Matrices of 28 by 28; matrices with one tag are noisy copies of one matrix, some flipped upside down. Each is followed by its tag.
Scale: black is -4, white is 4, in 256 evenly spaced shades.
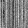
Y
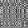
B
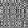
B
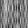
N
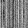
Y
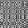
B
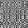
B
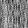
N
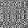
B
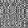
B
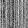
Y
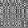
B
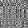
B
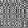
B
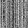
Y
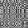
B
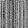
Y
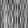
N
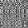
B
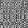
B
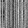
Y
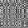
B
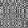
B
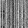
Y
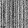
Y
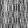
N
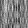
N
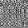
B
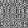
B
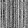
Y
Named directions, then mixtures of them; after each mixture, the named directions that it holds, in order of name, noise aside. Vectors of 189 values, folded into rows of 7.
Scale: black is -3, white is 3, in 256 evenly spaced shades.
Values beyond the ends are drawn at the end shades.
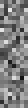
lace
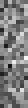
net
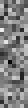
lace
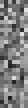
lace, net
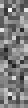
lace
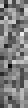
lace, net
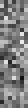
lace, net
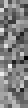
net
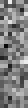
lace, net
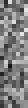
lace, net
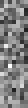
lace, net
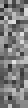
lace, net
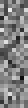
lace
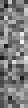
lace, net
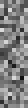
lace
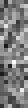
net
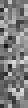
net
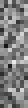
net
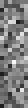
net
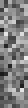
net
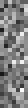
net
